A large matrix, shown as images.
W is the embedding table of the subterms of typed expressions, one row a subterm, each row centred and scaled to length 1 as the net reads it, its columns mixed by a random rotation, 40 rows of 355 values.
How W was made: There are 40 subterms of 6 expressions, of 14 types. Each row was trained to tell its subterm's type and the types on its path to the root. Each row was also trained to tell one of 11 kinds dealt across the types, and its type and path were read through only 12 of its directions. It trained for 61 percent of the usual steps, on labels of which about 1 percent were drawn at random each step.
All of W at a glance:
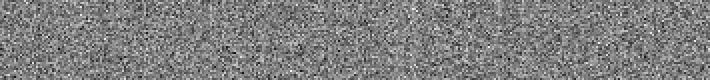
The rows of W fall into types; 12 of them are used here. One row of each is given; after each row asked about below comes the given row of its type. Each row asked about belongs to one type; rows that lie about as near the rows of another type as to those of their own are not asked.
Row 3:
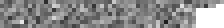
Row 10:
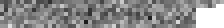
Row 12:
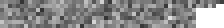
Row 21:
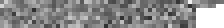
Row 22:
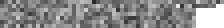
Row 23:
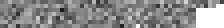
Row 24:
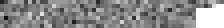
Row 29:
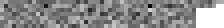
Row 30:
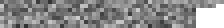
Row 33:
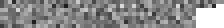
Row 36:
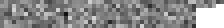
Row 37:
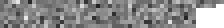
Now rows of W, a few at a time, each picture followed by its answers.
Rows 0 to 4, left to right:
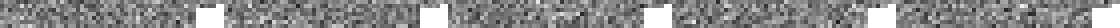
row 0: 3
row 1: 30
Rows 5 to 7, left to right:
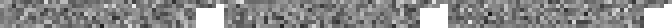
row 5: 23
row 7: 36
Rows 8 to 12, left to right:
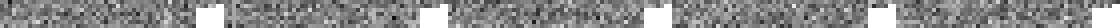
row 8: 36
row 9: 33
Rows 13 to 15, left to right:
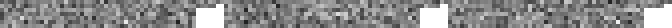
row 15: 37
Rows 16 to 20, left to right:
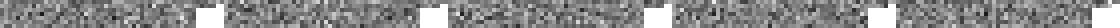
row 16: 23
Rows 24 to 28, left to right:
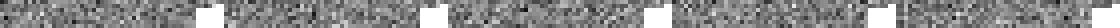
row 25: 10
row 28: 33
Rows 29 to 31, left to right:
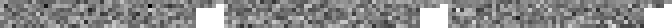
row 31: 10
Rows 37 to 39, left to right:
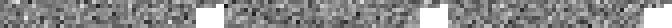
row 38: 3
